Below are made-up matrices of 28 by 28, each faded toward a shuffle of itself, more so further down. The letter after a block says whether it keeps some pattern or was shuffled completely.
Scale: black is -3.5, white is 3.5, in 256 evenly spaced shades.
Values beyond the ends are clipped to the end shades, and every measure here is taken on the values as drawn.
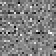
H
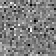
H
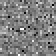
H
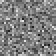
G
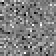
H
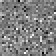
H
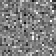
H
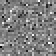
H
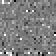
H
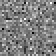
G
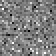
G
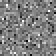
G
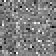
G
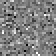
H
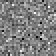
G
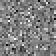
G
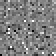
H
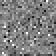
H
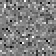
G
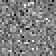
G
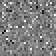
H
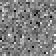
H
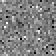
G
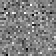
H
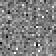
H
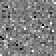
G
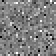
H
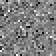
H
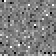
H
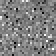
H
